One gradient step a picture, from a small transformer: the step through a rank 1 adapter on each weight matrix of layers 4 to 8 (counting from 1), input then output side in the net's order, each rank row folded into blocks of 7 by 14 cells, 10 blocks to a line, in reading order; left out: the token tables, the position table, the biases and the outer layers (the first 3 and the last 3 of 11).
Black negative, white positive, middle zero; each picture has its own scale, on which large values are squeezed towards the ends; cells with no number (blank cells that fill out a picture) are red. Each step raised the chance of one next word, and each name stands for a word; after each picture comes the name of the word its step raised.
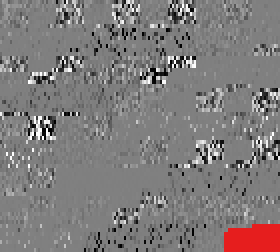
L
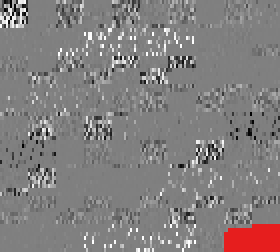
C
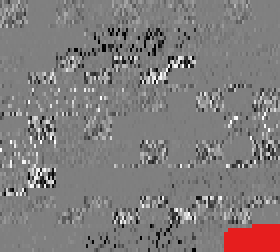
L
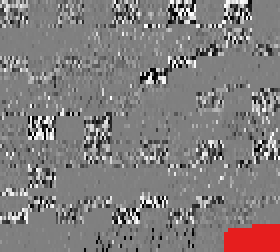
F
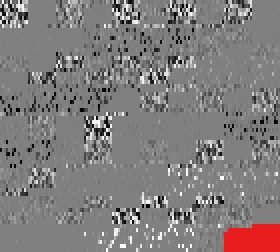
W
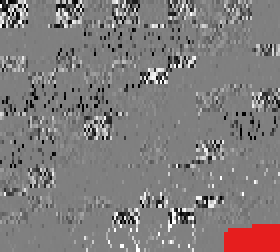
W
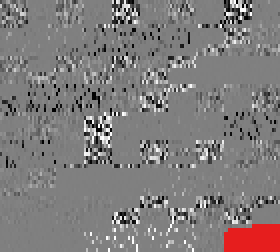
W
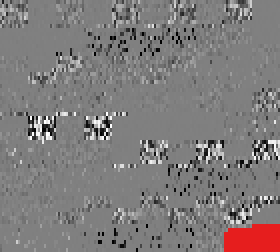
L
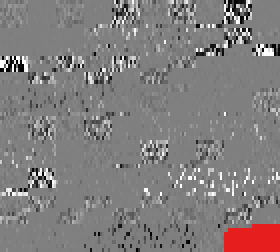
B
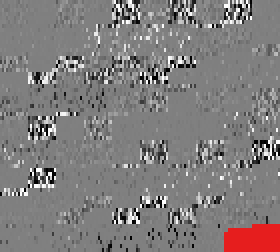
F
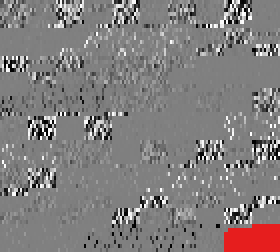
F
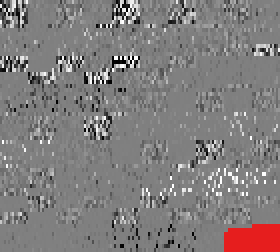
B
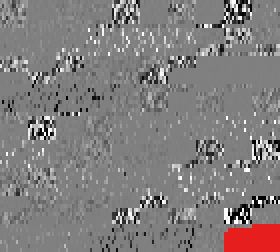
F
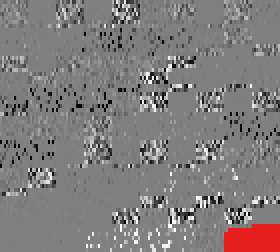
W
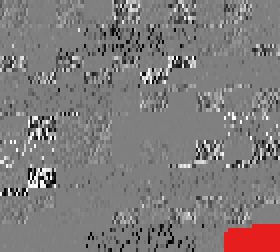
L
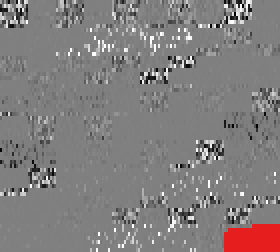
C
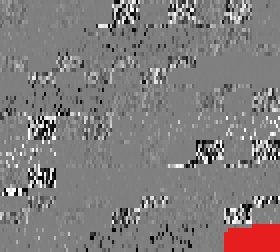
F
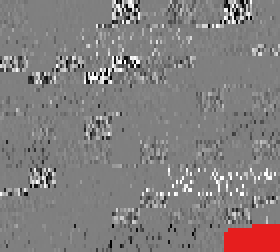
B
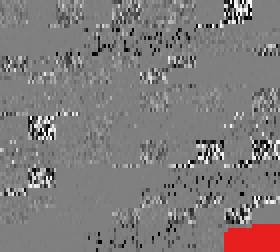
L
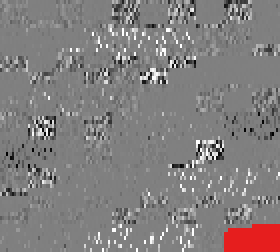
C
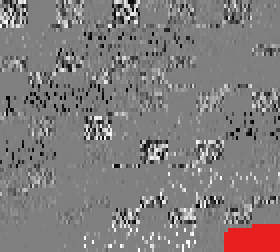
W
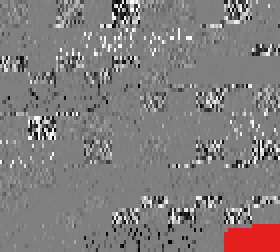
F
